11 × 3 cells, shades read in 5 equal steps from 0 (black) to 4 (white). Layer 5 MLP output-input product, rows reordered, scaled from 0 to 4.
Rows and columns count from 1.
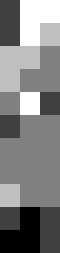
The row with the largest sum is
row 1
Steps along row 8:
same same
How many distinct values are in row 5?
3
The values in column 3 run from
1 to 4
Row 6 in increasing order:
1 2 2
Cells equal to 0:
3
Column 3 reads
4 3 2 2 1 2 2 2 2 1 1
